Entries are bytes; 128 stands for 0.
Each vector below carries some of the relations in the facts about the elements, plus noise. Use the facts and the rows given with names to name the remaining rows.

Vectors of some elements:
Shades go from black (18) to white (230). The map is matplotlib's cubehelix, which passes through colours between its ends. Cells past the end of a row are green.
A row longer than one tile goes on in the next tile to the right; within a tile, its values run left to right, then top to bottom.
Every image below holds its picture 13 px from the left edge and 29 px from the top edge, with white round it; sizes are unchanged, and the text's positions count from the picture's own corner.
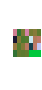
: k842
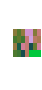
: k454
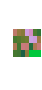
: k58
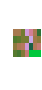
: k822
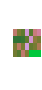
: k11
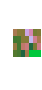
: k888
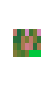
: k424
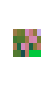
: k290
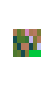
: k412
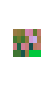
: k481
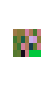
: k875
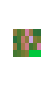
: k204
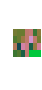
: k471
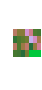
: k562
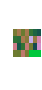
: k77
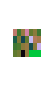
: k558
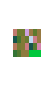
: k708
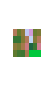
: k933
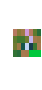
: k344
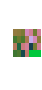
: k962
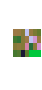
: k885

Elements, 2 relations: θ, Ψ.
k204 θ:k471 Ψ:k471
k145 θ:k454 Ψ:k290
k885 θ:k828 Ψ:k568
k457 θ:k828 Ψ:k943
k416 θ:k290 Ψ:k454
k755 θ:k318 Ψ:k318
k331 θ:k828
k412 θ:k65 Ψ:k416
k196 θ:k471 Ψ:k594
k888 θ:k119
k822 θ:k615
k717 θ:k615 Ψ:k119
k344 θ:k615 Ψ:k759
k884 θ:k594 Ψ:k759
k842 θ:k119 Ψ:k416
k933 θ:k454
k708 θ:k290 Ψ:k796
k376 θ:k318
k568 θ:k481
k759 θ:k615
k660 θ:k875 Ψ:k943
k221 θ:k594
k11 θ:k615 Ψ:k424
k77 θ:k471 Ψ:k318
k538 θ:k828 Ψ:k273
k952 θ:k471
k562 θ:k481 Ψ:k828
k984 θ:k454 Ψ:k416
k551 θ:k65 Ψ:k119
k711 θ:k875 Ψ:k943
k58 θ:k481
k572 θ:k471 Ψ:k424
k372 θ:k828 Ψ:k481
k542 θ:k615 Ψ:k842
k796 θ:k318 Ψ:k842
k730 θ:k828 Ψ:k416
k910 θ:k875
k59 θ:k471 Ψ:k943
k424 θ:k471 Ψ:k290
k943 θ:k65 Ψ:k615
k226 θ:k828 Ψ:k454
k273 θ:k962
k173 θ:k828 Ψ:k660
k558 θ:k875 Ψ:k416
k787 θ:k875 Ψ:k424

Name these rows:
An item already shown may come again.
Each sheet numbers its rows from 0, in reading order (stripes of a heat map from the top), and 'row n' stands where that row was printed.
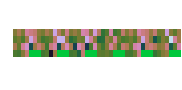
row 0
k615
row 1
k828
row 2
k65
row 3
k572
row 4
k615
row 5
k708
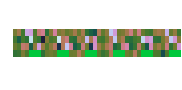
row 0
k551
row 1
k842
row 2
k77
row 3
k933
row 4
k755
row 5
k173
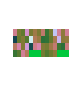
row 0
k542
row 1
k145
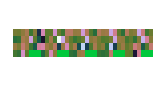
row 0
k59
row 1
k796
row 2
k344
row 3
k759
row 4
k910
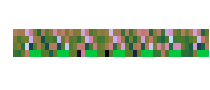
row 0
k759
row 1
k412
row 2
k910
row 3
k226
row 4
k416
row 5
k717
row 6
k884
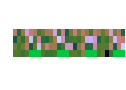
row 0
k984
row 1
k457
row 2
k318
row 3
k730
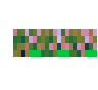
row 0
k787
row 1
k119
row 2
k65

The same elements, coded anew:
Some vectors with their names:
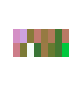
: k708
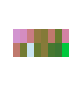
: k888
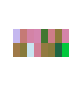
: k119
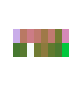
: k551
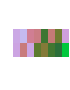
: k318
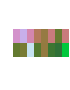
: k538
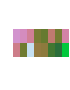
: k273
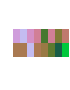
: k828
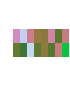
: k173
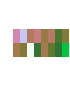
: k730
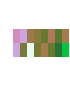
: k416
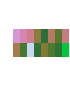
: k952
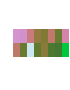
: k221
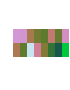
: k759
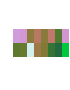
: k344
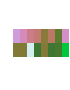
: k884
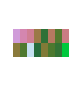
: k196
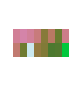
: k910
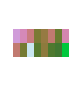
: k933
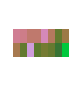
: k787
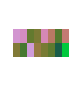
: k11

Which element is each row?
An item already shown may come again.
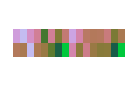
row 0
k828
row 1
k290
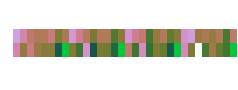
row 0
k290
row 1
k572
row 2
k424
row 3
k796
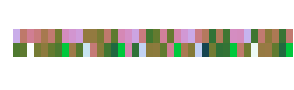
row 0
k551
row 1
k822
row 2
k943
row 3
k77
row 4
k542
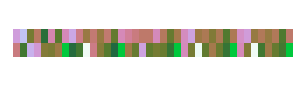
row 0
k615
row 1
k717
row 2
k787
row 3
k842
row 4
k796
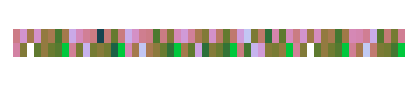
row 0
k558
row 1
k471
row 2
k481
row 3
k145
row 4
k615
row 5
k558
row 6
k875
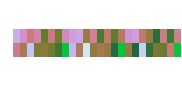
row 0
k65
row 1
k454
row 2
k59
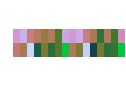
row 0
k755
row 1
k77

